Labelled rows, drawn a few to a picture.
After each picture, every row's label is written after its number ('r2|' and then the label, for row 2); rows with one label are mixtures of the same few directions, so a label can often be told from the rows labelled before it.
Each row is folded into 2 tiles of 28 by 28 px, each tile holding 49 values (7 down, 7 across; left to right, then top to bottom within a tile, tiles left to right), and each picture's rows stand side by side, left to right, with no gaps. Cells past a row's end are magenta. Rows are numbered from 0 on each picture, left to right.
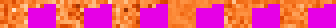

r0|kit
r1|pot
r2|kit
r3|pot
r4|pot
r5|pot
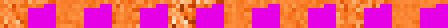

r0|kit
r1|pot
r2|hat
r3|kit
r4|hat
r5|kit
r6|hat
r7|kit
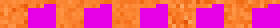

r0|kit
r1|kit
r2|kit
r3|kit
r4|hat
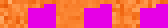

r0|pot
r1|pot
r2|hat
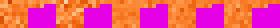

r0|pot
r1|hat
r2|hat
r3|kit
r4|kit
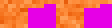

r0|hat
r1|pot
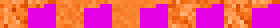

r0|kit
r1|pot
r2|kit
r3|pot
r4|kit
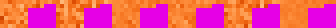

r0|pot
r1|hat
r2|kit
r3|kit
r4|hat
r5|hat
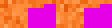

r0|pot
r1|hat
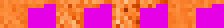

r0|kit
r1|kit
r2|kit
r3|hat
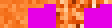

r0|kit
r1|hat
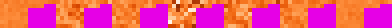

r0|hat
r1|pot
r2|pot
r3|hat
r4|pot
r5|pot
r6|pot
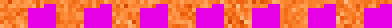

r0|hat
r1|hat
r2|kit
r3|pot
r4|kit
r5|kit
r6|pot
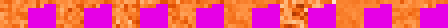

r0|hat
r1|kit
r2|kit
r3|pot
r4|pot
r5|pot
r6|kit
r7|hat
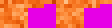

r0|pot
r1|hat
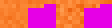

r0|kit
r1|kit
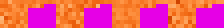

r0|pot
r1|kit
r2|hat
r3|pot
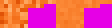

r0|hat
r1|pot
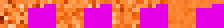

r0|pot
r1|hat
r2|hat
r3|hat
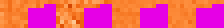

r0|hat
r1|kit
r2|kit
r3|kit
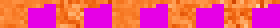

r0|pot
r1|pot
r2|hat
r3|pot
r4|hat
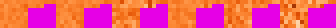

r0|kit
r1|kit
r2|hat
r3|hat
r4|kit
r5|kit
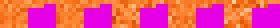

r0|hat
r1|hat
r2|pot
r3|pot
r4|hat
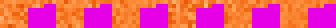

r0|pot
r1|hat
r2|pot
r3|hat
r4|hat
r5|hat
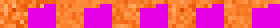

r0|kit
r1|kit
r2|pot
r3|kit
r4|pot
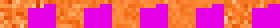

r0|hat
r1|pot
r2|pot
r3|pot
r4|pot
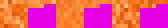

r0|pot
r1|kit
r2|kit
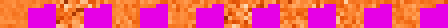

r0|pot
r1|hat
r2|kit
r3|hat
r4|pot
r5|hat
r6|pot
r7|pot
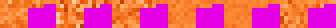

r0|hat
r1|hat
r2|hat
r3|hat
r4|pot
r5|pot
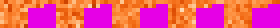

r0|hat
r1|hat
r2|hat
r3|kit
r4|kit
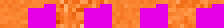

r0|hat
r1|hat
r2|kit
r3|hat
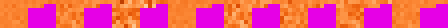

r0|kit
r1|kit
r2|hat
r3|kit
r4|kit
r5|pot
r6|pot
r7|kit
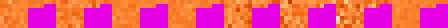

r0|pot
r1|hat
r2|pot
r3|pot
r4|kit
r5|pot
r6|pot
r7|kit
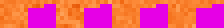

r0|pot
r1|pot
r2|pot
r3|hat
